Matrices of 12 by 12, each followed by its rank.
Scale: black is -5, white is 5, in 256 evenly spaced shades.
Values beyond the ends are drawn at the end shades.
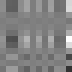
one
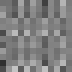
two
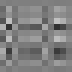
one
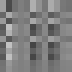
one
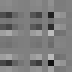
one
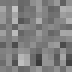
two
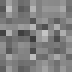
two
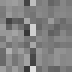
two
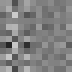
two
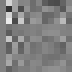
two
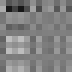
one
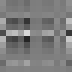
one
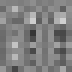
two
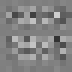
two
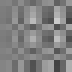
one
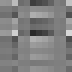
one
